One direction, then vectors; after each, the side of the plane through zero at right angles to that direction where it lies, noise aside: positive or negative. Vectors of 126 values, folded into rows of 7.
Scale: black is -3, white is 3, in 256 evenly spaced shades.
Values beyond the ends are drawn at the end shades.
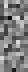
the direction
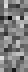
positive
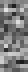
positive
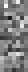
positive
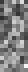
positive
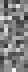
negative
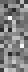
negative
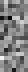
positive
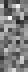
negative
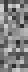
negative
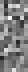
negative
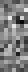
negative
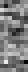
negative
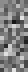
negative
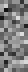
positive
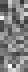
negative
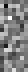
negative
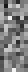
negative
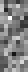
negative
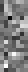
positive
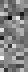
positive
